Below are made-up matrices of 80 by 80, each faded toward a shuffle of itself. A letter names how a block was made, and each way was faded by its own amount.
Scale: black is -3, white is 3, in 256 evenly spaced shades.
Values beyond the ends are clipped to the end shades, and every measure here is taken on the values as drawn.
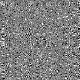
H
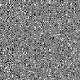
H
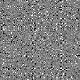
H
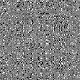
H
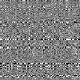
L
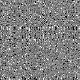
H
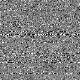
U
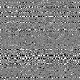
L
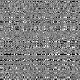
L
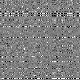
L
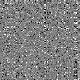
H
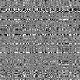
L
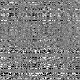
L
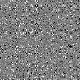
H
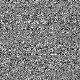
U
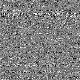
U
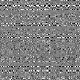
L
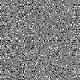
H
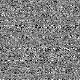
U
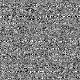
U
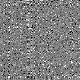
H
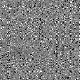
H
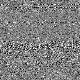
U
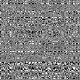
L
